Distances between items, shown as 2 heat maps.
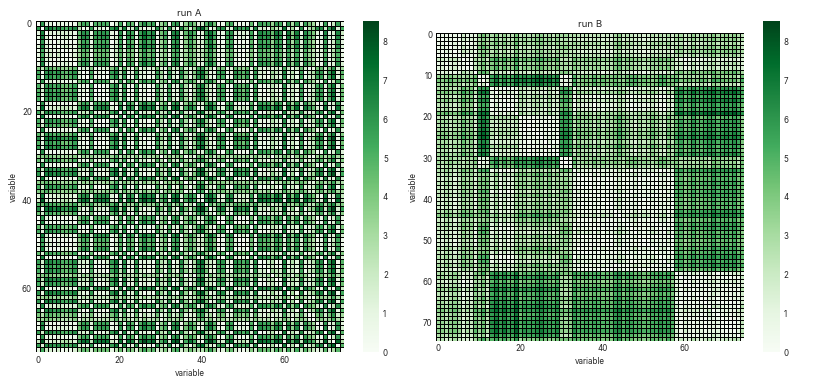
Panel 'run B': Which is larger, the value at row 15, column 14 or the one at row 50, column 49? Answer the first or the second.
the first
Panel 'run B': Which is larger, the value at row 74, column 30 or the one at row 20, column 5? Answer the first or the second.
the first
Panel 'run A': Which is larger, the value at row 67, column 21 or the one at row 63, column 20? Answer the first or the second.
the first
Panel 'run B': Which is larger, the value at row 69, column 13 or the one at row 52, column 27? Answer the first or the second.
the first
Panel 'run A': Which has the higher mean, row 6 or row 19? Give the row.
19
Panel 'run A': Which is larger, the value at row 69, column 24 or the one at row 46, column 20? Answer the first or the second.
the second
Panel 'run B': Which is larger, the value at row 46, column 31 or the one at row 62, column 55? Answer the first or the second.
the second
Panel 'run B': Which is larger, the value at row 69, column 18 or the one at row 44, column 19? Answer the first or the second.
the first
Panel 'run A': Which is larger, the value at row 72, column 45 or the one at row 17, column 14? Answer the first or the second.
the first
